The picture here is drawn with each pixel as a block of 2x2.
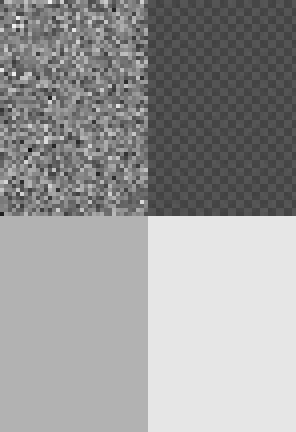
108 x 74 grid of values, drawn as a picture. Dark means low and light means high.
The table splits into 2 rows of 2 panels. Panel 1,1: middling, fine-grained, strong in contrast. Panel 1,2: low, checkered, faint in contrast. Panel 2,1: high, flat. Panel 2,2: very high, flat.
